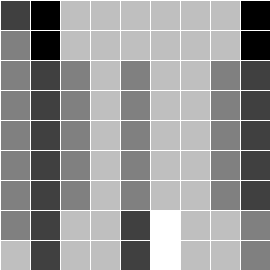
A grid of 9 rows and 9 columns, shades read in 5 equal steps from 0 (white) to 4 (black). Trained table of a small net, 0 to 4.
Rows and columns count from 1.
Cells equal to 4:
4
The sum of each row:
17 16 17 17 17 17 17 14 13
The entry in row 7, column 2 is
3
